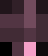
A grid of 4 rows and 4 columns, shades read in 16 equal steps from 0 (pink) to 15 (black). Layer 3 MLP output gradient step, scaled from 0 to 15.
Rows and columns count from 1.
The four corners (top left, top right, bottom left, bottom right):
13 13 15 14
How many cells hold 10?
4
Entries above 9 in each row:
3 3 4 3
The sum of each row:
46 39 43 39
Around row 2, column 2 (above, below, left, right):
12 11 10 8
